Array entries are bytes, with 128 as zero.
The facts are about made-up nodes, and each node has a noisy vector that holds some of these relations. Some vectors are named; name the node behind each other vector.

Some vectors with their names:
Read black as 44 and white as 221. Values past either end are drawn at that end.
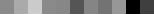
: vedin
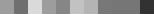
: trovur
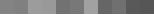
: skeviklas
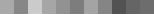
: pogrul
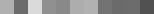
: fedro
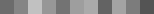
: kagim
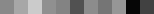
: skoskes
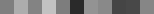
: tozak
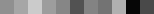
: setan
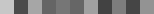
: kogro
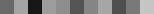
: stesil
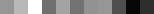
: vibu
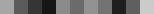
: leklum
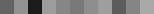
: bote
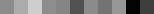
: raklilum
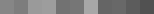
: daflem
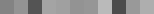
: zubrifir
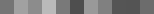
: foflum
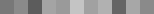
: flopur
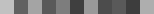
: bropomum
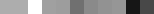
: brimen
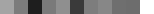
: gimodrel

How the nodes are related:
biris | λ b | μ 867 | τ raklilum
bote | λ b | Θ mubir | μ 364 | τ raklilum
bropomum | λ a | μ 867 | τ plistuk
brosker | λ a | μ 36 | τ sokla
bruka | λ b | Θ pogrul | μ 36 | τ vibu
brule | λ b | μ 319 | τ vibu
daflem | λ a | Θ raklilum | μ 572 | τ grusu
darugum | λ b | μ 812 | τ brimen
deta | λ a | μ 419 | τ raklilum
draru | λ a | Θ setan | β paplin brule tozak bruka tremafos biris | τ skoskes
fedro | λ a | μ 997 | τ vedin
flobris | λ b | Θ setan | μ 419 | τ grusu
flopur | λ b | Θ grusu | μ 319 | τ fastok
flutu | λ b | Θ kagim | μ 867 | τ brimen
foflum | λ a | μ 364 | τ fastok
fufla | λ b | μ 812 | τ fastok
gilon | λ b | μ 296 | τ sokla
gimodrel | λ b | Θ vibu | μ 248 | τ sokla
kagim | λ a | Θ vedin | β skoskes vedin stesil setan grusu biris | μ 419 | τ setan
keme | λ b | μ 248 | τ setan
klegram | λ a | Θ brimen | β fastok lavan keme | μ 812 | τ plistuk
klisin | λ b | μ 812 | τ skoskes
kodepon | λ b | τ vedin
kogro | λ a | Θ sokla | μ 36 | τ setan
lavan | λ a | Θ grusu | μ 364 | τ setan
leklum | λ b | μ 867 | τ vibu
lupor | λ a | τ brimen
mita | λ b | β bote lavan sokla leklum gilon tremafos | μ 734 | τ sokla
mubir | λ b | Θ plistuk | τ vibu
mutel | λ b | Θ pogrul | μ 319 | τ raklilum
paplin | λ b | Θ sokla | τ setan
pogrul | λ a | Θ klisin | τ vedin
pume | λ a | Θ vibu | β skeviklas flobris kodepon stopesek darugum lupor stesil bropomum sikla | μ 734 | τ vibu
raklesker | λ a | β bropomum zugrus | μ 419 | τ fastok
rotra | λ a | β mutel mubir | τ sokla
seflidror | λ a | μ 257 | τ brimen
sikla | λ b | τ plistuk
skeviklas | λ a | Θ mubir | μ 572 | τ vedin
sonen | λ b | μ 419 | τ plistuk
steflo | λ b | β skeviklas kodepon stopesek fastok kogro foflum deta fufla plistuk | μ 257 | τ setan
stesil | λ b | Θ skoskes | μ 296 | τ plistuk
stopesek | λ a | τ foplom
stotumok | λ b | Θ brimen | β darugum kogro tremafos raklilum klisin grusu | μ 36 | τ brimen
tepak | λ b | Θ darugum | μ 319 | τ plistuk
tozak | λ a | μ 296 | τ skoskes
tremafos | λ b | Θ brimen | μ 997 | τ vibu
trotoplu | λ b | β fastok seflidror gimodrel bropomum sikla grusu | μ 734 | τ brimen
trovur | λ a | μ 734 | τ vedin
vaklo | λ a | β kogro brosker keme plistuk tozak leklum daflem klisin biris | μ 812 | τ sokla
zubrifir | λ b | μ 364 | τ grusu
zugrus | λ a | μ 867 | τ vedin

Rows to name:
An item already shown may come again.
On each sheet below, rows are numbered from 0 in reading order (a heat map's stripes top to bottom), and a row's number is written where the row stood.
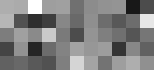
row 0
brimen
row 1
biris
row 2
lavan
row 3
brule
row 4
trotoplu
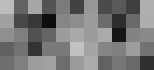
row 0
zugrus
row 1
bruka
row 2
mubir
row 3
flobris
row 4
deta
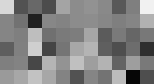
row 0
flutu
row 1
paplin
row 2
klegram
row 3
pume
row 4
mutel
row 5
sokla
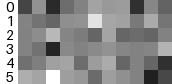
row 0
brule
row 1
sonen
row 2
draru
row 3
paplin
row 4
deta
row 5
foplom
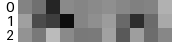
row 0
paplin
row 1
bruka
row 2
vaklo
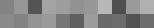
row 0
zubrifir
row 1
lupor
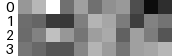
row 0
vibu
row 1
tremafos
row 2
kagim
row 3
steflo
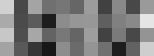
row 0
brosker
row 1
stotumok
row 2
kogro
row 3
leklum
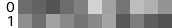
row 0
mita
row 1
seflidror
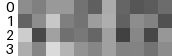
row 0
stopesek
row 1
raklesker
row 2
brosker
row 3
rotra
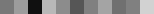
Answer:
gilon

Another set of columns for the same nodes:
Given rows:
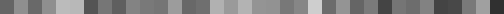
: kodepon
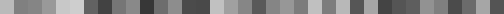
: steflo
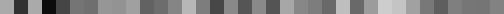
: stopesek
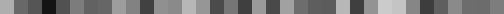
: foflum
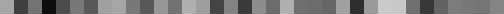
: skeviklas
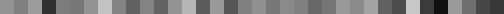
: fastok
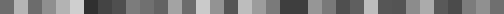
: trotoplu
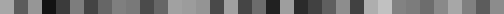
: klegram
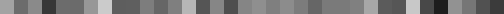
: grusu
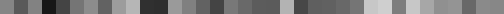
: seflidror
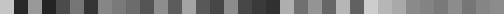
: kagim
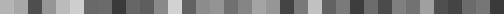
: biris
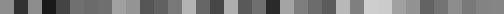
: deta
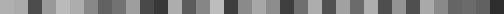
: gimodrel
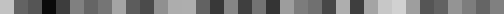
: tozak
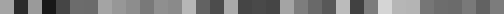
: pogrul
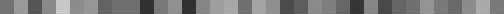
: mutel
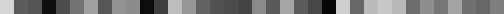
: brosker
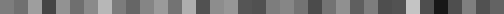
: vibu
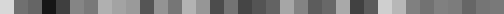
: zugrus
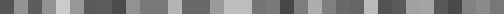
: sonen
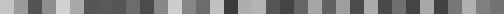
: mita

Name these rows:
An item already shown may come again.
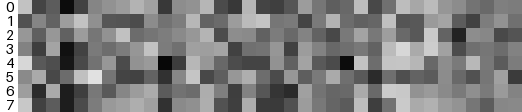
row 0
fedro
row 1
sonen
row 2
foplom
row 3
lupor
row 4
brosker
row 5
bruka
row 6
raklesker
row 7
fedro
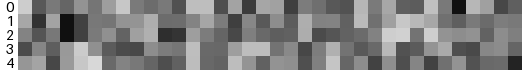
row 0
sokla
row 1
stopesek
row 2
seflidror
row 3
sonen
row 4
keme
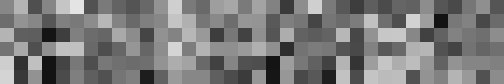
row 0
leklum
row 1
brimen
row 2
foflum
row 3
flutu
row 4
draru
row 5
vaklo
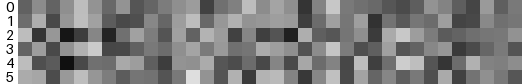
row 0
mubir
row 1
zubrifir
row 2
pume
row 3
stesil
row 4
lavan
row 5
gilon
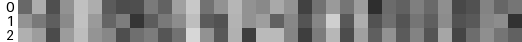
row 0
zubrifir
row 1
paplin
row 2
gilon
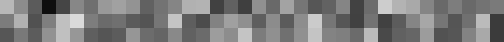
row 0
bropomum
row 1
tremafos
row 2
flobris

